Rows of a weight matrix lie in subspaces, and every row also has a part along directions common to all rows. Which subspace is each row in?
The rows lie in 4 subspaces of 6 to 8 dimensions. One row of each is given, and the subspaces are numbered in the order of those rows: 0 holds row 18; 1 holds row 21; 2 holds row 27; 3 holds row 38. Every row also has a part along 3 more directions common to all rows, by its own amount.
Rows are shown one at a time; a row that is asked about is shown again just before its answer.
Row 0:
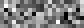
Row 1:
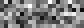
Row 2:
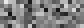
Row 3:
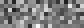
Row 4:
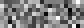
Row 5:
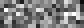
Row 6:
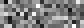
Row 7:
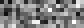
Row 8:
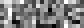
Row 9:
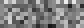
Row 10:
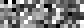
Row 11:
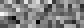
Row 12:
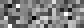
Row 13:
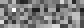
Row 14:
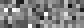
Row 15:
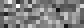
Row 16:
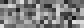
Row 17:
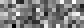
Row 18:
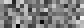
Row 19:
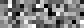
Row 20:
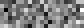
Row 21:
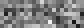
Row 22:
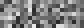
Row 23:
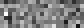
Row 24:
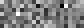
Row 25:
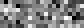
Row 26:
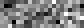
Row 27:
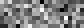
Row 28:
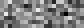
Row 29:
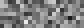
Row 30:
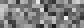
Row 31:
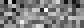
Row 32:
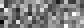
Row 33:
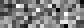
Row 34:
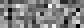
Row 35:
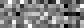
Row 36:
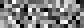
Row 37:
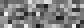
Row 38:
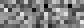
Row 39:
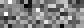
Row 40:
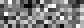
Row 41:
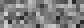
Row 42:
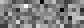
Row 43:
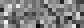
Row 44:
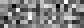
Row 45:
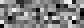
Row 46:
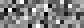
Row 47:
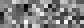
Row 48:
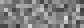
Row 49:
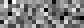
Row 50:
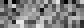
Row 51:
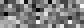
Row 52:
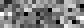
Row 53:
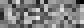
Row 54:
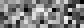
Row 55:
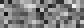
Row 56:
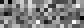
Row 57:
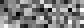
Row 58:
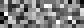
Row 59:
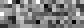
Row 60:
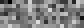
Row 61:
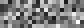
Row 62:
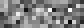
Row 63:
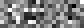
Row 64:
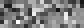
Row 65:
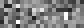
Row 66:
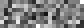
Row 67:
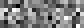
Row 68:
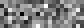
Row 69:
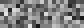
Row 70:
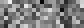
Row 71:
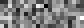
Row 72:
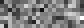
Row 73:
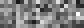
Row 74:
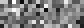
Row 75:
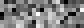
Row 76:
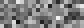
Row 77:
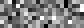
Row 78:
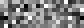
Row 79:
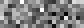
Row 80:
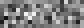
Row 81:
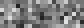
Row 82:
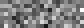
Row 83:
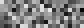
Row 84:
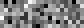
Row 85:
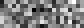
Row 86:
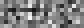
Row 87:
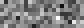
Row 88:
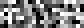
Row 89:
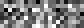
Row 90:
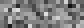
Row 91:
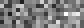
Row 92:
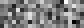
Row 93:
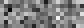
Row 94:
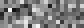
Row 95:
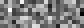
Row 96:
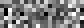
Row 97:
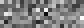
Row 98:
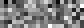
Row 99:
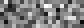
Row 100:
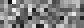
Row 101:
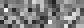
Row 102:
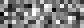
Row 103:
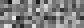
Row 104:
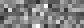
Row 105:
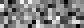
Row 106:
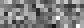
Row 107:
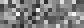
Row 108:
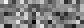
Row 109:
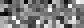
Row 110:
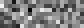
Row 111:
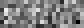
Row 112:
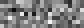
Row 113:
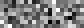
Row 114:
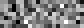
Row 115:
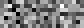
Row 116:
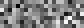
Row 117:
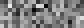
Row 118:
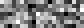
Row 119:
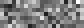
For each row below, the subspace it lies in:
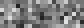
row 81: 3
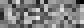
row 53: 0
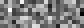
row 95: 3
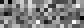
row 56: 0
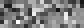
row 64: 2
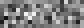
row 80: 1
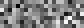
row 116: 3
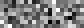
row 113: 2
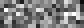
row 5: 2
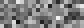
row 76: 0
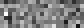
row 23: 3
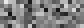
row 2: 0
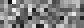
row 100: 0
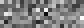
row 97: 0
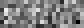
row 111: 1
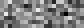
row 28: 0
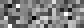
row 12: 2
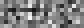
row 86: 1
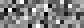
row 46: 3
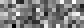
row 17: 0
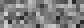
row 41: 3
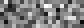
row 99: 1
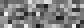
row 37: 3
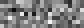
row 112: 1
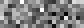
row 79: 0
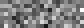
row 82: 2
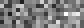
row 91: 2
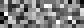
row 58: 1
